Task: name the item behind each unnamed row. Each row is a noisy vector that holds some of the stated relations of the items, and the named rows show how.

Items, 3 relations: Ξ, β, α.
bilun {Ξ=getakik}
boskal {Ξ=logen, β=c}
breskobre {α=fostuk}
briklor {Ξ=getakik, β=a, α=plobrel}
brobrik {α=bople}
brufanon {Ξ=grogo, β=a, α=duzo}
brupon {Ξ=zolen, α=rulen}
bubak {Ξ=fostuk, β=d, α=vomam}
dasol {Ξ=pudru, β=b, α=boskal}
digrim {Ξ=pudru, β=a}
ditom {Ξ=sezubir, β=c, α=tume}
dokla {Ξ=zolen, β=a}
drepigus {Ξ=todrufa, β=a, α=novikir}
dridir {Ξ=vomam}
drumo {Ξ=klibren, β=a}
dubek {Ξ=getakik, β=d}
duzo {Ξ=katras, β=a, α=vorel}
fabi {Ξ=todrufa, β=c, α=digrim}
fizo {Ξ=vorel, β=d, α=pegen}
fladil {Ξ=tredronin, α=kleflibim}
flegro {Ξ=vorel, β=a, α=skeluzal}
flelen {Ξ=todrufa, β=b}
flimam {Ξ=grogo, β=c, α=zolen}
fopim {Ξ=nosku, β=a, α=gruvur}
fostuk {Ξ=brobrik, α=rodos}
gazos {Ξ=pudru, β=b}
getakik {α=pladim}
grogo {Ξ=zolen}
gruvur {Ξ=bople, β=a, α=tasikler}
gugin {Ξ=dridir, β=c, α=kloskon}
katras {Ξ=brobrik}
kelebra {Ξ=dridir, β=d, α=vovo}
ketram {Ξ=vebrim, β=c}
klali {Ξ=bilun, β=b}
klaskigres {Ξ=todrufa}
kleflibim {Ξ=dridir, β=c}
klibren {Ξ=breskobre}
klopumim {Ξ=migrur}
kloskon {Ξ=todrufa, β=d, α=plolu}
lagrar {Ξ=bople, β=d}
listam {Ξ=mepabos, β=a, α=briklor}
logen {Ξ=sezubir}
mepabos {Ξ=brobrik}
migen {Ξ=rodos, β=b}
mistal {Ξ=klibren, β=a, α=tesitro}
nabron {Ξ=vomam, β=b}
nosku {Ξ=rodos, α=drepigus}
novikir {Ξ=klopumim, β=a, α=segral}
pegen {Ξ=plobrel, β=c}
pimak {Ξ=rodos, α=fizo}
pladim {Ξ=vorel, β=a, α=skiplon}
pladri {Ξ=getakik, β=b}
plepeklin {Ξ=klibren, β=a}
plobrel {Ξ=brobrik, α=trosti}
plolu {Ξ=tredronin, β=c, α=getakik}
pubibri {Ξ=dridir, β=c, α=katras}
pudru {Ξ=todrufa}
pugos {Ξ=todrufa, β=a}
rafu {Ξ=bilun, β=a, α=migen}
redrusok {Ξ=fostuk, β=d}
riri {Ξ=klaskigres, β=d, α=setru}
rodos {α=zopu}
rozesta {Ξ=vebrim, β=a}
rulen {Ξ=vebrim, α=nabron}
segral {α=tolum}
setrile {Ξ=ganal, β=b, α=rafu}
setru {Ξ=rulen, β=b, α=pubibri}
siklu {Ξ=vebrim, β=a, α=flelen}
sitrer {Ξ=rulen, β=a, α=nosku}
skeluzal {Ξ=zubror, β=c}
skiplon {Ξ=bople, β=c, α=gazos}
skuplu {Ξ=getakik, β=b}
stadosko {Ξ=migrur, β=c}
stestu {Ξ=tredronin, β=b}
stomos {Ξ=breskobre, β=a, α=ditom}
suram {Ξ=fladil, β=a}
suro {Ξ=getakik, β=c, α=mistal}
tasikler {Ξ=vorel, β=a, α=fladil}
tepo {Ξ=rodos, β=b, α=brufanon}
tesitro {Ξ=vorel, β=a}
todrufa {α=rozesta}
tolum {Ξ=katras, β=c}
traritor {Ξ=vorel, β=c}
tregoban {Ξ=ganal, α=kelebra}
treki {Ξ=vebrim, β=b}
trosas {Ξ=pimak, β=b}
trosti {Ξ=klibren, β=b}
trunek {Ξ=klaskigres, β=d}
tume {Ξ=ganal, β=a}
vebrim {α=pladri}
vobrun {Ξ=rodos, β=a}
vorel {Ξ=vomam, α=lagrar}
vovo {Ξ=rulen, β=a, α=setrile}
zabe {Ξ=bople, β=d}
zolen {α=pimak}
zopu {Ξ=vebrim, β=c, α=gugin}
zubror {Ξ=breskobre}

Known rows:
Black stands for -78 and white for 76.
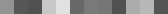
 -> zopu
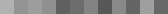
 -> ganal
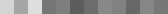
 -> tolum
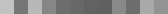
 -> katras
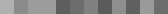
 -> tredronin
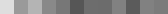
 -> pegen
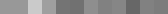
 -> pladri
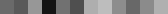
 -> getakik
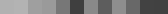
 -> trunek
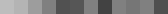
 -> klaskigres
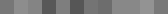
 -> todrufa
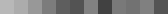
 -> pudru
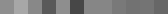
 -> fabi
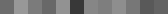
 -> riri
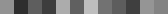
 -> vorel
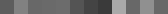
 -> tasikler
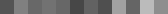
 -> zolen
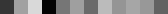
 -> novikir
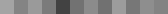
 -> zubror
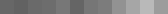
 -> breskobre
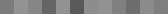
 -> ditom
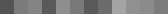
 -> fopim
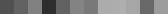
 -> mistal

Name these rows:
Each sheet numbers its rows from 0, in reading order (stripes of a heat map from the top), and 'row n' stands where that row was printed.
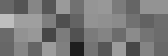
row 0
tepo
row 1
skeluzal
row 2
dasol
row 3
fizo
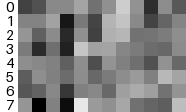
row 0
setru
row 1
skiplon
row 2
plolu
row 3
brufanon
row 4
pubibri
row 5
tregoban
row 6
stomos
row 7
duzo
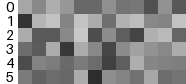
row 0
nabron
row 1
rafu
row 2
gugin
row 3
listam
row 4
gruvur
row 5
kloskon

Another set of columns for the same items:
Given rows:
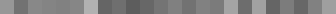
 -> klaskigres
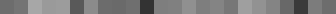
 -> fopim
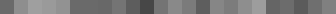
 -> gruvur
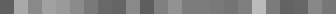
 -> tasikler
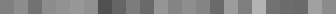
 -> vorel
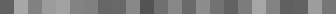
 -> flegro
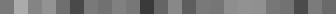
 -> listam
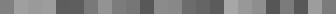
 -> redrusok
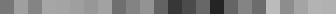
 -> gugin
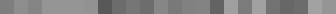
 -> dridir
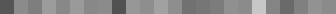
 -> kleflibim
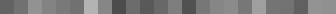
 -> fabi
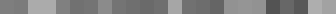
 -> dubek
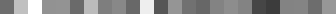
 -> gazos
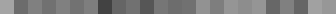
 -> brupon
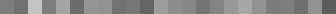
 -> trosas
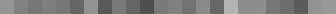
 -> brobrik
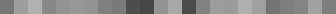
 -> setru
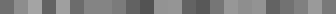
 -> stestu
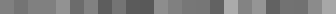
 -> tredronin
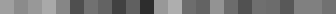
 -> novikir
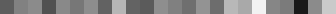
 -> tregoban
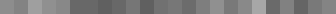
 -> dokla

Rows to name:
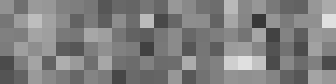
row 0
bilun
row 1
getakik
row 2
trunek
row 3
bubak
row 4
migen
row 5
suro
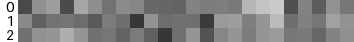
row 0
setrile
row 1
flimam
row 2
siklu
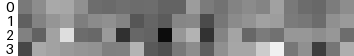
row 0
briklor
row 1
ketram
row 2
sitrer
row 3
vovo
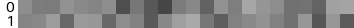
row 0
vebrim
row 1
trosti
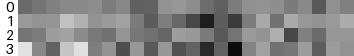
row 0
skeluzal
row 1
zopu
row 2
lagrar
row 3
breskobre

